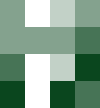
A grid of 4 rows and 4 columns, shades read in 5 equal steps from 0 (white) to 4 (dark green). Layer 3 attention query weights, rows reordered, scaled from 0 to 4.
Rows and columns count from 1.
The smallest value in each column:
2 0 1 2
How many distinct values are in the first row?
3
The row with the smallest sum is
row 1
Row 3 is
3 0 1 4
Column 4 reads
2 3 4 3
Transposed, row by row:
2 2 3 4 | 0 2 0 0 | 1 2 1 4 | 2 3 4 3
